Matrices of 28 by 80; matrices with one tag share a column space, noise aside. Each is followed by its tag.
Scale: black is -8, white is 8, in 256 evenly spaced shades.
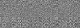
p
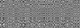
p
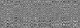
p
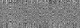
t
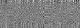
t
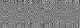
t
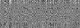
t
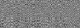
p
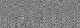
p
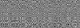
p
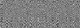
p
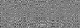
p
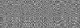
p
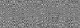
p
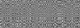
p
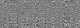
p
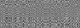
p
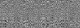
p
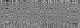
t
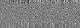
t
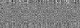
t
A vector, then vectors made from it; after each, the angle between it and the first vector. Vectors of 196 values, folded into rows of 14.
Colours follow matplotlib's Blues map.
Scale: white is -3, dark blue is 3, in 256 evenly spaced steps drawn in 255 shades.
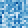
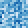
nearly parallel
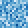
orthogonal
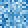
partly opposed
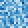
partly opposed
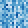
partly opposed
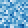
orthogonal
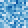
partly aligned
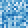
partly opposed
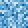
partly opposed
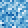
partly opposed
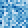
partly aligned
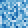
partly opposed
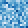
orthogonal
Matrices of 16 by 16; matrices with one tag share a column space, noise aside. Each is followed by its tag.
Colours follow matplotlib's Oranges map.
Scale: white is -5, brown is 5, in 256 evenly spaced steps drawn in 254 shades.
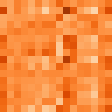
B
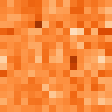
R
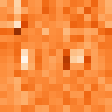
R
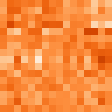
R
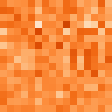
R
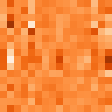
R
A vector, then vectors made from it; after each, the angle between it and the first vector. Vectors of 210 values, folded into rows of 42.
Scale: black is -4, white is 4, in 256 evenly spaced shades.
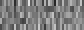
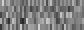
partly aligned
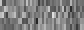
orthogonal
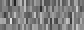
orthogonal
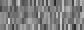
partly aligned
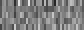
nearly parallel
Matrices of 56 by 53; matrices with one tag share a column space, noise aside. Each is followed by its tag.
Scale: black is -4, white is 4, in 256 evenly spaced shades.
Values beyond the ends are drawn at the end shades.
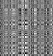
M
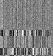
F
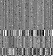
F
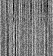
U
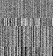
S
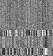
F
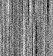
U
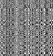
M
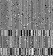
F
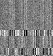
F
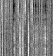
U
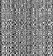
M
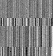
S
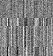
S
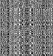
M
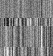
S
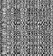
M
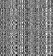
M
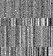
S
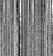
U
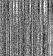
U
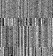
S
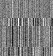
S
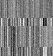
S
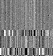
F
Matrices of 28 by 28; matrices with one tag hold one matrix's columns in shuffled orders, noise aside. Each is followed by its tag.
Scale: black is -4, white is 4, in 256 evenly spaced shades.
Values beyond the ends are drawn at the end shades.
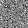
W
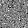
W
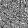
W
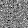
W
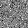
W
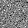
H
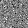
W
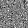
W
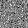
W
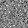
H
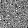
W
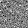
H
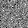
W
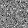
H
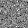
H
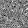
H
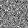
H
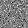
H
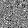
W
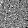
W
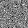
W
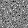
H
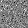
H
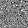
H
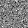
H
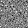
H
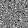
W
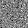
W
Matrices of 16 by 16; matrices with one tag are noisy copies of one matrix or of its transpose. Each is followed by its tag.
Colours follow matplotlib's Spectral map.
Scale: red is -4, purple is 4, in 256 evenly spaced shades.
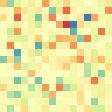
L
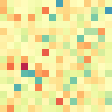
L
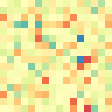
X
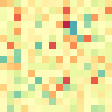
L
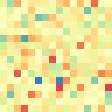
X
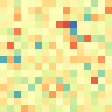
L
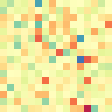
X
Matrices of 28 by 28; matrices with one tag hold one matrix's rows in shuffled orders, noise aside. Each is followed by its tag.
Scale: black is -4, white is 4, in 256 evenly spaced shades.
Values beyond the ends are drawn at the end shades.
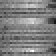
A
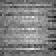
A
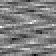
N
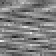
N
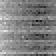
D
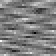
N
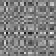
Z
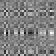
Z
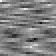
N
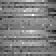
A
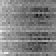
D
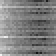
D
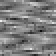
N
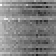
D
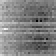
D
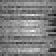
A
